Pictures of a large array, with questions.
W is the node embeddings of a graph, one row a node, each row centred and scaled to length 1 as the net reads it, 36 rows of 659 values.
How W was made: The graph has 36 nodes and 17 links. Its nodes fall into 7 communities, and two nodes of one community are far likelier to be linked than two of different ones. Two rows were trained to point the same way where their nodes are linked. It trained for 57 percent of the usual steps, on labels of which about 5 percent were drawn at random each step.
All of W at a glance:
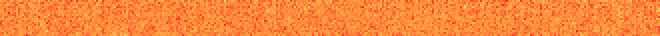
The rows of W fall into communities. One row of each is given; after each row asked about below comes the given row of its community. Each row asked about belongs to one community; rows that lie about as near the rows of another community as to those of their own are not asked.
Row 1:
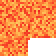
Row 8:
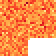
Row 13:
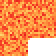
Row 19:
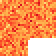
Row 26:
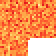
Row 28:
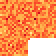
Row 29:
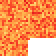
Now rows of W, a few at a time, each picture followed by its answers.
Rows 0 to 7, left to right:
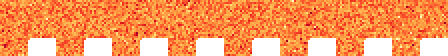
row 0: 1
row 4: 28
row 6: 13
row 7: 13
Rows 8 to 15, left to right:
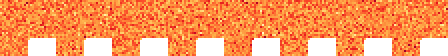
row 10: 19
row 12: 1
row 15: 13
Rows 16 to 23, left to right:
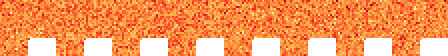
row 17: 26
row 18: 8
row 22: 26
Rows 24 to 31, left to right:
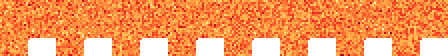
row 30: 26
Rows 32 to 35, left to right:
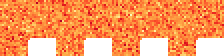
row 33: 29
